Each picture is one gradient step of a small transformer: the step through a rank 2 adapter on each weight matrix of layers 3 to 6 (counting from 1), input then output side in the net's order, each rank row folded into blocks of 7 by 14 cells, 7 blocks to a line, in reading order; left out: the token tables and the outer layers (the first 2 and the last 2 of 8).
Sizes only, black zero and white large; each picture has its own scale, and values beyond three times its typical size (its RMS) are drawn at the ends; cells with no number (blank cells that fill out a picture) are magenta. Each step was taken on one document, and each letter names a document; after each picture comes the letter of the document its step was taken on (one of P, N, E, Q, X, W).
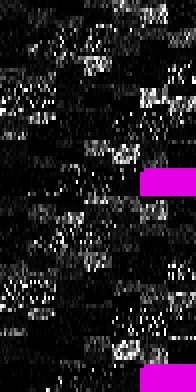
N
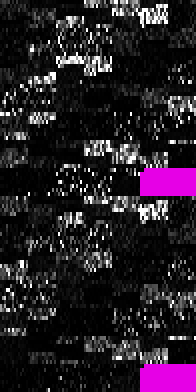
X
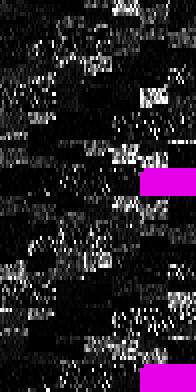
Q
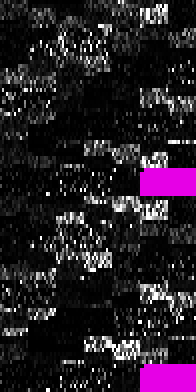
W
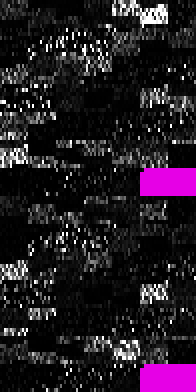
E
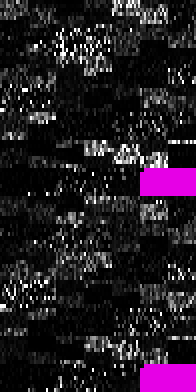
N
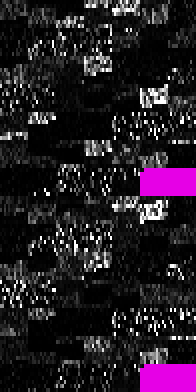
Q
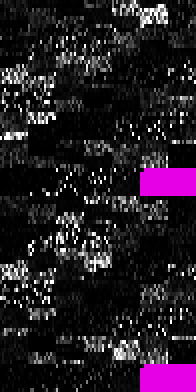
E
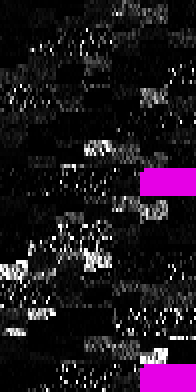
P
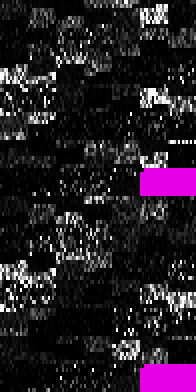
X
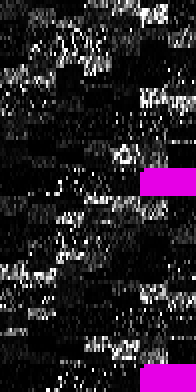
N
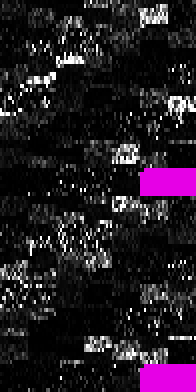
X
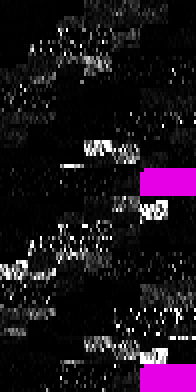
P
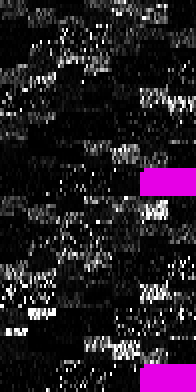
W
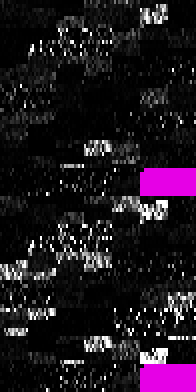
P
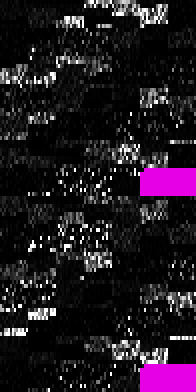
X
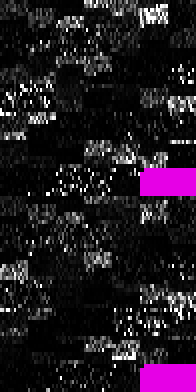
X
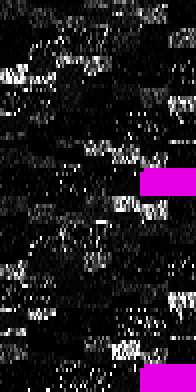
W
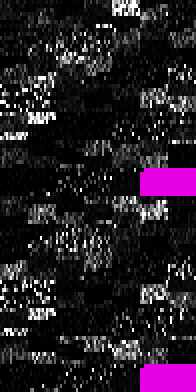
E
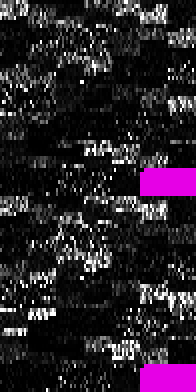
W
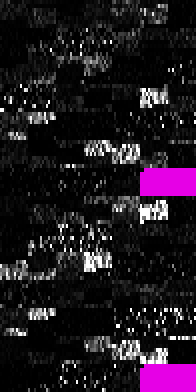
P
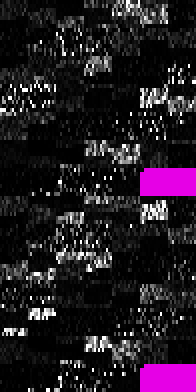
N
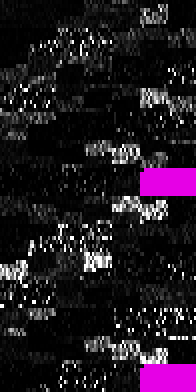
P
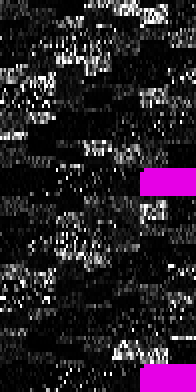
E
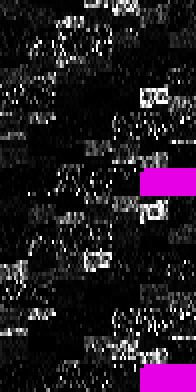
Q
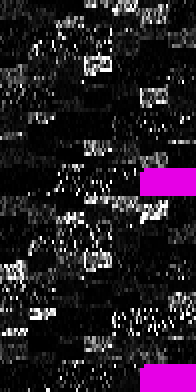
Q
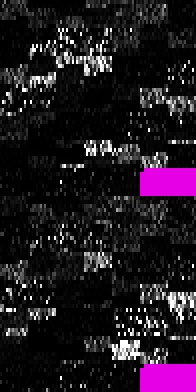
W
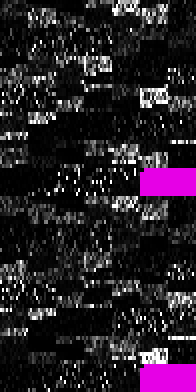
Q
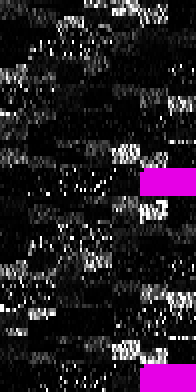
P
